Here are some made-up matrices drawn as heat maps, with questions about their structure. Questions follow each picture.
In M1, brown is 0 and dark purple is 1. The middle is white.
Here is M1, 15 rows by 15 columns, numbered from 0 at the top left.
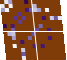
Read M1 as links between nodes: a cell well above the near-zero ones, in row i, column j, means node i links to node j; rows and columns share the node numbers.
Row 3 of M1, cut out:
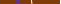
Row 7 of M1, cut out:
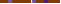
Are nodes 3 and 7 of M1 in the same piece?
no
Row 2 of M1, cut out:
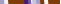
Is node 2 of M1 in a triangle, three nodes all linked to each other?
yes
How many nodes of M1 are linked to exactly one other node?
6
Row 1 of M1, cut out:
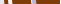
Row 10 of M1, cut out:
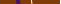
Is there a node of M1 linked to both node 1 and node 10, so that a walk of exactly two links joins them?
no
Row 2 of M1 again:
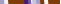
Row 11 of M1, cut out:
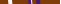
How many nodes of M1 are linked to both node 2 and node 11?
2
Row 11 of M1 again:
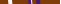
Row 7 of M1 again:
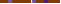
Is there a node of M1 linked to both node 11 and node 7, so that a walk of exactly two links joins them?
yes
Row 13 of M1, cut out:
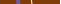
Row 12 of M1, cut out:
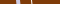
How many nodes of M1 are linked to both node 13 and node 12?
1
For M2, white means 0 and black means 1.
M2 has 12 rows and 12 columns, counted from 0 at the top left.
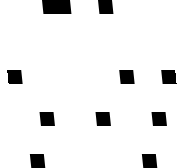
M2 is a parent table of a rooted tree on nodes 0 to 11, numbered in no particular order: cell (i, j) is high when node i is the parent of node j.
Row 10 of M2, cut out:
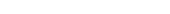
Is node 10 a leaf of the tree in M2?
yes
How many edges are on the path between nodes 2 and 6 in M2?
2
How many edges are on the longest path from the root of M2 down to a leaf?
2
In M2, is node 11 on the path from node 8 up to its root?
no
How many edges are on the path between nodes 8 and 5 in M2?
1
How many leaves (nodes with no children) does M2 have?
8
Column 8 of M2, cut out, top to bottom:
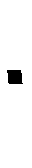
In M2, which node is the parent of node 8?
5
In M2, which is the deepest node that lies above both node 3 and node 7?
0
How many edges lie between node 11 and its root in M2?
1
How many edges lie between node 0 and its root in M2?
1
